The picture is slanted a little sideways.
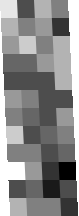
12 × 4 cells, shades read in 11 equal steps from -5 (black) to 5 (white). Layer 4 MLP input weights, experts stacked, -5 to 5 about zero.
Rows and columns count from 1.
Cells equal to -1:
6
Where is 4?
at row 1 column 1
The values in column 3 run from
-4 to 2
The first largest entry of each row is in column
1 1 2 4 4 1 4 1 1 1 2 1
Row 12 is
2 0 0 -3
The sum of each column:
13 -5 -12 -9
